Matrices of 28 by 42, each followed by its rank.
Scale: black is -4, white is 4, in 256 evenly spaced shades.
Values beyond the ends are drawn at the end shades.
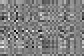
three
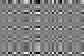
one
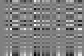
one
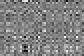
three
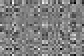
three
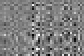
three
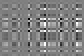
one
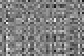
three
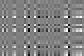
one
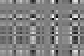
one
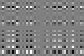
one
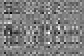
three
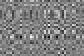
three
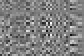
three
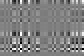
one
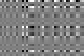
one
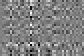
three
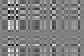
one
